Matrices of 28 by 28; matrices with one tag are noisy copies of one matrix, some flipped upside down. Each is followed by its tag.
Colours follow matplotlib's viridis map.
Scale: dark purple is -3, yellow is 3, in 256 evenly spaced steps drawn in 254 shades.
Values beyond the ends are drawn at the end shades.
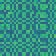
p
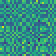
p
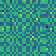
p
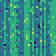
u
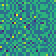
p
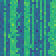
u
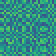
p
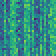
u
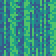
u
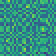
p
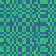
p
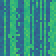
u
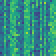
u
